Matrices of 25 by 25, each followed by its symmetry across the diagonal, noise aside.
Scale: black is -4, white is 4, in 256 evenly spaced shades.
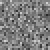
neither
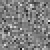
antisymmetric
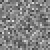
symmetric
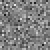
antisymmetric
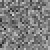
neither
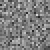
neither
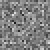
symmetric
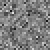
symmetric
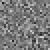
symmetric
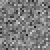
symmetric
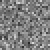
neither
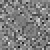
symmetric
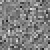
symmetric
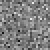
antisymmetric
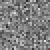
neither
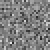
neither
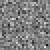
antisymmetric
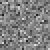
neither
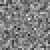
antisymmetric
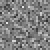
symmetric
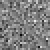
antisymmetric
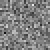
antisymmetric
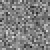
antisymmetric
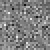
antisymmetric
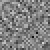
symmetric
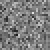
neither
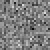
neither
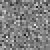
antisymmetric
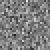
neither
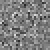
symmetric
